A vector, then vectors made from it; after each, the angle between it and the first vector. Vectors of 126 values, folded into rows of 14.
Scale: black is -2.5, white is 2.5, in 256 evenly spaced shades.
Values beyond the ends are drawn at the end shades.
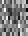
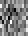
partly aligned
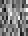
nearly opposite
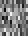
nearly opposite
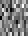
partly aligned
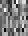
partly aligned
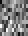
partly aligned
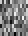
partly opposed
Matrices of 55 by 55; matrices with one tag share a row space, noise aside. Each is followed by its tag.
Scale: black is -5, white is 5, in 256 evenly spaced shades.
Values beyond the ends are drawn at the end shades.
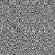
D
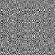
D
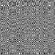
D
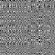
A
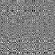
D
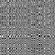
A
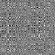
A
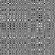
A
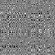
A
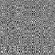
D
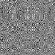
D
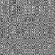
D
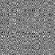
D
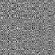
D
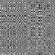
A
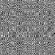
D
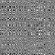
A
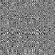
D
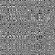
A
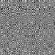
D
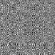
D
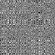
A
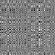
A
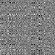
A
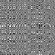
A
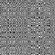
A
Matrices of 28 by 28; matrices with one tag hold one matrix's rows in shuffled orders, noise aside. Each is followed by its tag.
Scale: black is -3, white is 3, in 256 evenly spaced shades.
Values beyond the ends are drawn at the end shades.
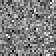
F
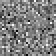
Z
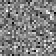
F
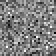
F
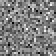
F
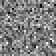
F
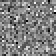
Z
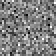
Z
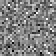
F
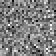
F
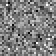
F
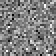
F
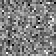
F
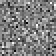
Z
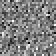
Z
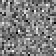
Z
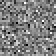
Z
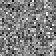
F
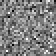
F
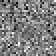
Z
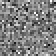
Z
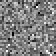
F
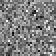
F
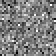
Z
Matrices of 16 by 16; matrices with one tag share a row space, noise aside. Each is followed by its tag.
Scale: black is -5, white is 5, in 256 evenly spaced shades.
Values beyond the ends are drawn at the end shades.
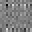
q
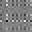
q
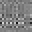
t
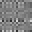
t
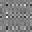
q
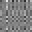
q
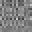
t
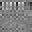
t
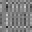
q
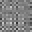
t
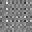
q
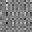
q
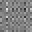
q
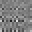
t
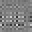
t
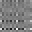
t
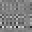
t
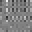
q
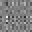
q
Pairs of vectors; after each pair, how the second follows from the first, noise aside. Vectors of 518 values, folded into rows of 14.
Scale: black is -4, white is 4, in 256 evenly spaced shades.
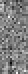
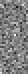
shuffled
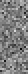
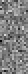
shuffled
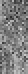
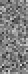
shuffled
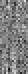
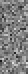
shuffled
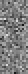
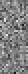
sign-scrambled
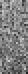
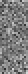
sign-scrambled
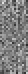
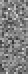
shuffled
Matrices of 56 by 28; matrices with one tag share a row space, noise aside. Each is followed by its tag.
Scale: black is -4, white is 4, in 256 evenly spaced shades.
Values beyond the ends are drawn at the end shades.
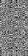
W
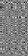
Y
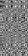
Y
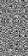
W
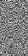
W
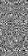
W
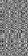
Y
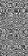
W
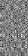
Y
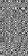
Y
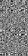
Y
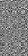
Y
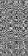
W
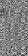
Y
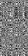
W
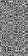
W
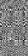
W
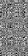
W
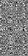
W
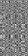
Y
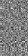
Y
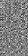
Y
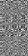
Y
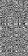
W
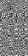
W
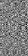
Y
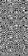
W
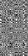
W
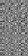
Y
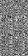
W
